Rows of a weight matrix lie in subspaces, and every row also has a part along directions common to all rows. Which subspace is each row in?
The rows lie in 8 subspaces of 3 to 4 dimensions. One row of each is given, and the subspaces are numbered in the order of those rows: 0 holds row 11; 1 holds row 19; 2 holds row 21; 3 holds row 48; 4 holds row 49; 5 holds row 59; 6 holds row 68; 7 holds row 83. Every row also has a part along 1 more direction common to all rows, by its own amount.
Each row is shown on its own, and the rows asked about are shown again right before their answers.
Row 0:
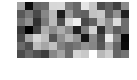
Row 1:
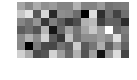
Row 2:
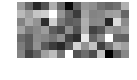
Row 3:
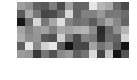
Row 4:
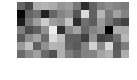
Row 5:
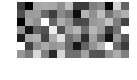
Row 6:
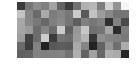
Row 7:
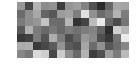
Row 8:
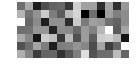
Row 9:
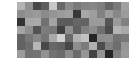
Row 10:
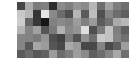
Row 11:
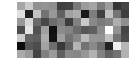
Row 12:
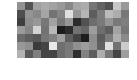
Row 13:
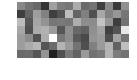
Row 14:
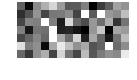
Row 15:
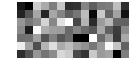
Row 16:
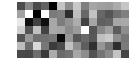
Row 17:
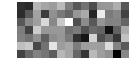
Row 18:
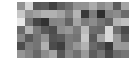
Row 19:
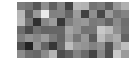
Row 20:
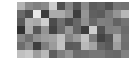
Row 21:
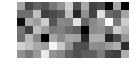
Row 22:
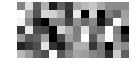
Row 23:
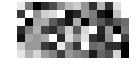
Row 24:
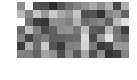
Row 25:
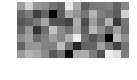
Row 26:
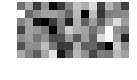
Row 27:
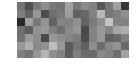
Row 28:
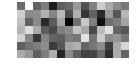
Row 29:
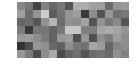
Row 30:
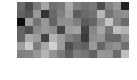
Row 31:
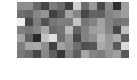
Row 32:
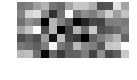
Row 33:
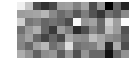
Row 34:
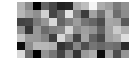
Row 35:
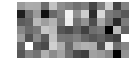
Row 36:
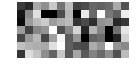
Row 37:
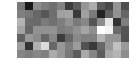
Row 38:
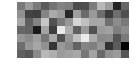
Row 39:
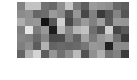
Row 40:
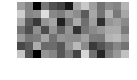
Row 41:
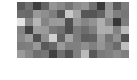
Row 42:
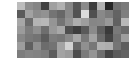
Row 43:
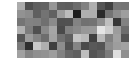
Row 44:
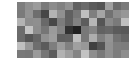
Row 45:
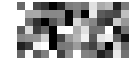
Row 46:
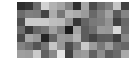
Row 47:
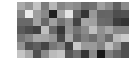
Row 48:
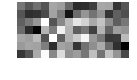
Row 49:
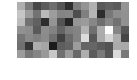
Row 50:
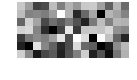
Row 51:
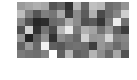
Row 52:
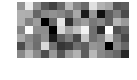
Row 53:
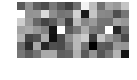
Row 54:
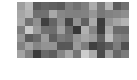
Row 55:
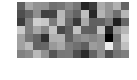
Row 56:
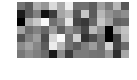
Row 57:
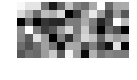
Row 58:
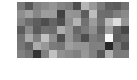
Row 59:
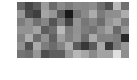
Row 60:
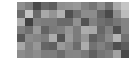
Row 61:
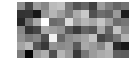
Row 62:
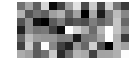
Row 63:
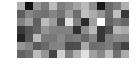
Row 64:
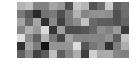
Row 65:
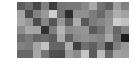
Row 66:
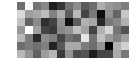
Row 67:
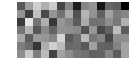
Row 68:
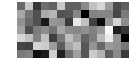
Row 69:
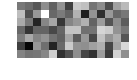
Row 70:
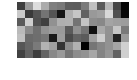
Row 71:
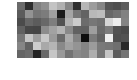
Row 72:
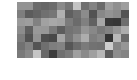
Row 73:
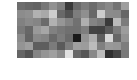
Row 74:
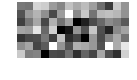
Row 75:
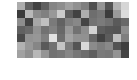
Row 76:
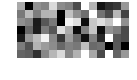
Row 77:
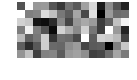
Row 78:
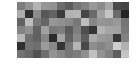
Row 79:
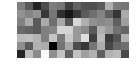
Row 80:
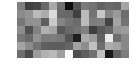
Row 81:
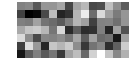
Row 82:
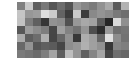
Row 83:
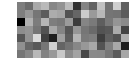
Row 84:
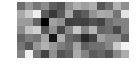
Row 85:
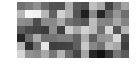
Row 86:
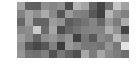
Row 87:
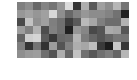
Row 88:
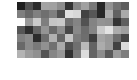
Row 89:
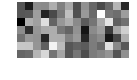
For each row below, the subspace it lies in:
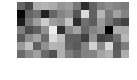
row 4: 2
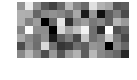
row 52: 1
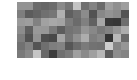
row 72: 6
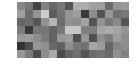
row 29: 1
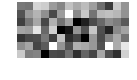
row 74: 3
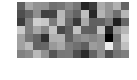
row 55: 6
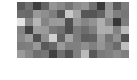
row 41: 7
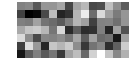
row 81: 5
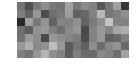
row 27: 2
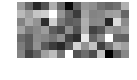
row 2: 4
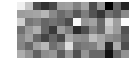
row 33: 2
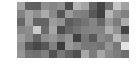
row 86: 3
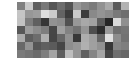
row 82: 4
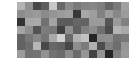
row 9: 4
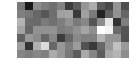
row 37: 4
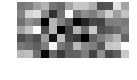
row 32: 3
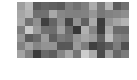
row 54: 1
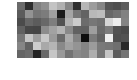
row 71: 6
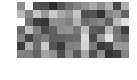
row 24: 5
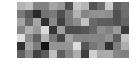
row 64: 5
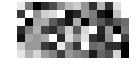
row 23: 0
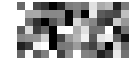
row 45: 3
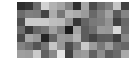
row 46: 7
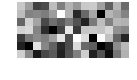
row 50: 4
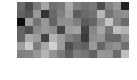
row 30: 2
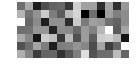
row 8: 7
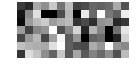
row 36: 3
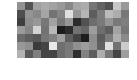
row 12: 3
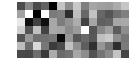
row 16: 0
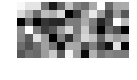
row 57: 7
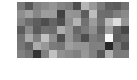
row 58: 6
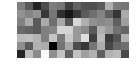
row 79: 3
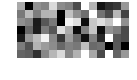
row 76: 6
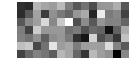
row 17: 4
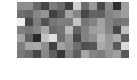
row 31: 7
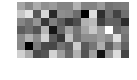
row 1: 5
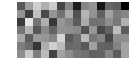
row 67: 0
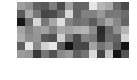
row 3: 1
